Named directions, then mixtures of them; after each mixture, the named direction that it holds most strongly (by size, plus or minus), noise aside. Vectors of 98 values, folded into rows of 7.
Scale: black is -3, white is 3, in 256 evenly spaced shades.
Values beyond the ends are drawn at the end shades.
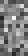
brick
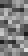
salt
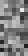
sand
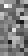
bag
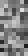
sand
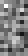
bag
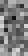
brick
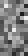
bag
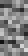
salt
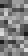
salt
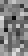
brick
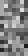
sand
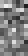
salt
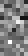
bag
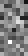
bag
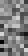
sand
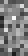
brick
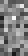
brick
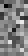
bag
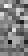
bag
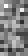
sand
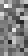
bag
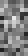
sand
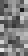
sand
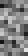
salt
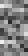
salt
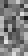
brick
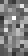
brick
